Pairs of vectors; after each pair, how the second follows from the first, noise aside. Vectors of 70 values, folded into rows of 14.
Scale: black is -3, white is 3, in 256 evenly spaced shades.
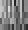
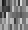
shuffled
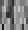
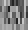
shuffled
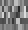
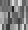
shuffled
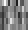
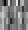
negated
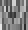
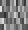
shuffled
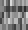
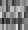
reversed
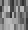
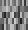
shuffled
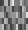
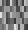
reversed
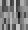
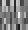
negated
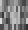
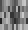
negated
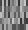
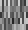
negated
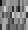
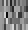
shuffled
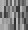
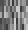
negated
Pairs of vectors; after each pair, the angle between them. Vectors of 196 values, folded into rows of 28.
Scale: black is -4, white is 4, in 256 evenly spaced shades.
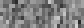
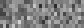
orthogonal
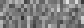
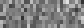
nearly parallel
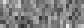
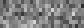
partly opposed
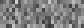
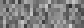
partly aligned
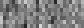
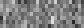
nearly opposite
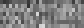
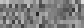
nearly opposite
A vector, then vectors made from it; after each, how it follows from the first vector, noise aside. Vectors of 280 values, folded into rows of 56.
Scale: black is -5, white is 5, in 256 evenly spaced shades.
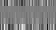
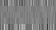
shrunk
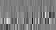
wrapped around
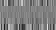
negated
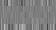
shrunk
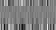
negated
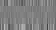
shrunk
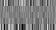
negated
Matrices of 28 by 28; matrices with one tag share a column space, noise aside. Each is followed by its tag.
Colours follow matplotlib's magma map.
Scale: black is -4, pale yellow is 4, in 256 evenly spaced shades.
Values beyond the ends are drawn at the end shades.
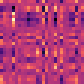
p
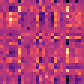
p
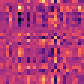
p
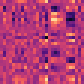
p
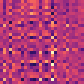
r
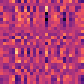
p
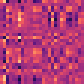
p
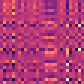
r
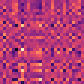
r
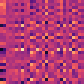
r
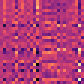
r
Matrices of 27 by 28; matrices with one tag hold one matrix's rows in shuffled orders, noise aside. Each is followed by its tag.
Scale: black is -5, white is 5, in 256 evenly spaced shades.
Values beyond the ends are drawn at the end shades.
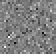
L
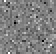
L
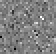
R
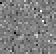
R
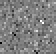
R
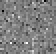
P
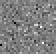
R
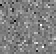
R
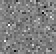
L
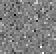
R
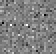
P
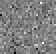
R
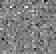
P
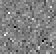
L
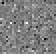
P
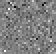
L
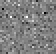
P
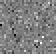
R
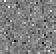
L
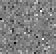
R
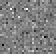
P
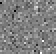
R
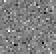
L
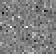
P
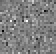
P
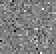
R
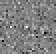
P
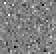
L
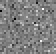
R
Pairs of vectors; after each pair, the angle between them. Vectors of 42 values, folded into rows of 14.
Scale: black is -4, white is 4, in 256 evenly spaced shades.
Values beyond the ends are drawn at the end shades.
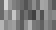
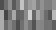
orthogonal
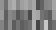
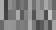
orthogonal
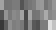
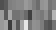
partly opposed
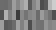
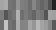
partly opposed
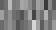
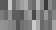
nearly parallel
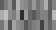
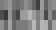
partly opposed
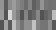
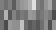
partly opposed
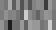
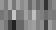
partly aligned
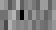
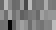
orthogonal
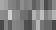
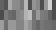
partly opposed
